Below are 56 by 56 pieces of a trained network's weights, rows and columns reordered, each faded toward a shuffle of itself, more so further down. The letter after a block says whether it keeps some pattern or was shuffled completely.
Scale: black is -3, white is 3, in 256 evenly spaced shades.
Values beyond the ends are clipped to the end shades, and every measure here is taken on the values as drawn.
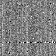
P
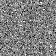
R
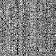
P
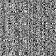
P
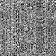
P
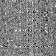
P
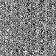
P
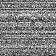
P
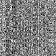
P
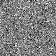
R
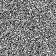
R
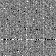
P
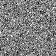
R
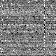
P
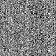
P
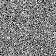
R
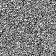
R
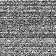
P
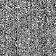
P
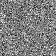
R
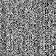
P
